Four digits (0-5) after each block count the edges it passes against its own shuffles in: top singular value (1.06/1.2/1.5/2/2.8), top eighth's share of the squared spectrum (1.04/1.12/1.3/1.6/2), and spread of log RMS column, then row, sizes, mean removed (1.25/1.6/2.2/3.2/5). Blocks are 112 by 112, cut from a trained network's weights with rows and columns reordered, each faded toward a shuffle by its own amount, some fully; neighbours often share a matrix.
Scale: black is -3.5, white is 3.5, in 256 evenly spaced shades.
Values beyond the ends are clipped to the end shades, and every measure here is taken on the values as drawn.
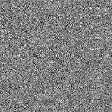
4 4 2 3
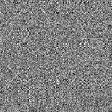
4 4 2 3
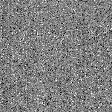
2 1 0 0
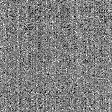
3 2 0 2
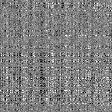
4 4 1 4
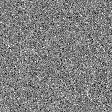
1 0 0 0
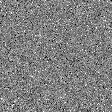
1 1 0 0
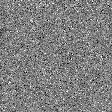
1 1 0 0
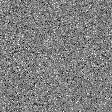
0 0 0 0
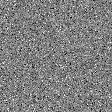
0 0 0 0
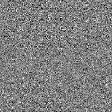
3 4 2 2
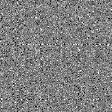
3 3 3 1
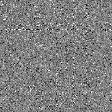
3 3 2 2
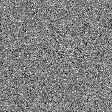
1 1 0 0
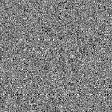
3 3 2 2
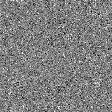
2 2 1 0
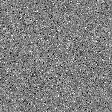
0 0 0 0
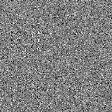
3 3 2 2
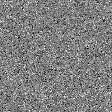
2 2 1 1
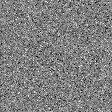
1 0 0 0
